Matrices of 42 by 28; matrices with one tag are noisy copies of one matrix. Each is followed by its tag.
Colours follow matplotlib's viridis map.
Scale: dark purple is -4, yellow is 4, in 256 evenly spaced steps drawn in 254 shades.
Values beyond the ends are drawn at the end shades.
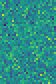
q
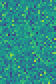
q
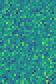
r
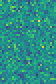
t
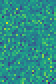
r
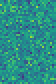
t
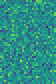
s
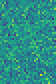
q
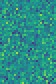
r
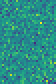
r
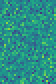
r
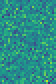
r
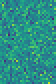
q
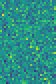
q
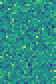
s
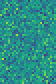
r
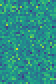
t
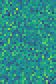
r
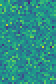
t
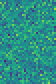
q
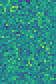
t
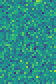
s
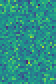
t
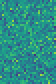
q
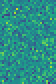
r
